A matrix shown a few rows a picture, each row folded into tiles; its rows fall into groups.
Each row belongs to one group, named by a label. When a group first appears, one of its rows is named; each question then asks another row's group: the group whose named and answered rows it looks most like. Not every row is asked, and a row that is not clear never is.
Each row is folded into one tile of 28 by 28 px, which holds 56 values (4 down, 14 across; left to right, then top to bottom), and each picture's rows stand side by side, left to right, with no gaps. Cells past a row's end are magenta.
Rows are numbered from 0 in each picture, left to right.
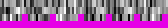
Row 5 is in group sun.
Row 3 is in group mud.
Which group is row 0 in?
mud
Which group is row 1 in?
mud
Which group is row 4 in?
mud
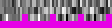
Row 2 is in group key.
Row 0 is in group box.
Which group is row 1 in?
mud
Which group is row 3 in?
key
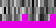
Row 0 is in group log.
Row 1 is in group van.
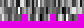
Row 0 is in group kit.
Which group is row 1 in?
van
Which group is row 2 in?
mud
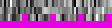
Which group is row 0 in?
van
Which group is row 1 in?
mud
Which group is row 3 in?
sun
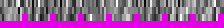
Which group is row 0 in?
box
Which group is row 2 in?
van
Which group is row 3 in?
box
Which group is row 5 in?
van
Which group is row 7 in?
box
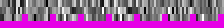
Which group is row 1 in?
kit
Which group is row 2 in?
key
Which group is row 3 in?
kit
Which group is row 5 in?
log
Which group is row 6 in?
log
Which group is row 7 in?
box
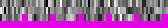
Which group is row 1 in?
kit
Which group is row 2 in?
sun
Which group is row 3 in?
van
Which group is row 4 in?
key
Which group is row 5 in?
mud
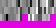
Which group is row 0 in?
kit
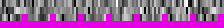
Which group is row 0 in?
mud
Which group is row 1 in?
van
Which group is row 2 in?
kit
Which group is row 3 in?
log
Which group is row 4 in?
sun
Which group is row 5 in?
log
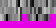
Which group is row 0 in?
kit
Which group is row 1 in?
mud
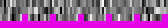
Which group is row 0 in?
van
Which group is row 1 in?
key
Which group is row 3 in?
box
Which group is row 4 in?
box
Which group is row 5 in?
mud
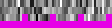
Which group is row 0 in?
box
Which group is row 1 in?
mud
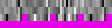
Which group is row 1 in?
box
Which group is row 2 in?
sun
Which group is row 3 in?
kit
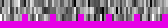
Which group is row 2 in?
kit
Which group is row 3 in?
key
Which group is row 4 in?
log
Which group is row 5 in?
sun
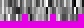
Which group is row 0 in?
key
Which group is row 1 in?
box
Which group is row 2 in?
kit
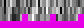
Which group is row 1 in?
sun
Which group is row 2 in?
log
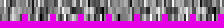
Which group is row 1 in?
van
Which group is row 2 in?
key
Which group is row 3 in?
key
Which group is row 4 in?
kit
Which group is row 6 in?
mud
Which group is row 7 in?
key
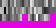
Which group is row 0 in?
log
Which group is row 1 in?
key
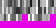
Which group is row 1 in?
sun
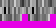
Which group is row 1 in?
log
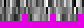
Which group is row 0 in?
van
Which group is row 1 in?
box
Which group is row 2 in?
kit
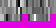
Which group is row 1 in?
box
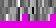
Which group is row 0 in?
box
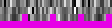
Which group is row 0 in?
van
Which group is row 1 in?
log
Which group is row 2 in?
kit
